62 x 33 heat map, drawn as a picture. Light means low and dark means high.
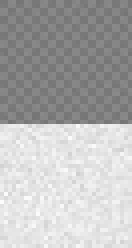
It is made of 2 by 1 panels. Panel 1,1: middling, checkered, faint in contrast. Panel 2,1: very low, fine-grained, faint in contrast.
